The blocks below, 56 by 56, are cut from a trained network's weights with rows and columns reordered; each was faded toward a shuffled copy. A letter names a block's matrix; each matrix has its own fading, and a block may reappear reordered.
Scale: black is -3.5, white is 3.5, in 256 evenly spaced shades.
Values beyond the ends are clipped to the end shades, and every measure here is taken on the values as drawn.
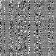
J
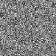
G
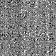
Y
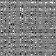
J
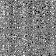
Y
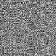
G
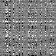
J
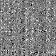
Y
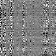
J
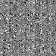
Y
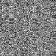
G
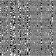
J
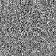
G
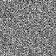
G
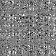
Y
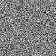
G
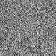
G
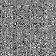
Y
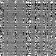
J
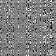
J
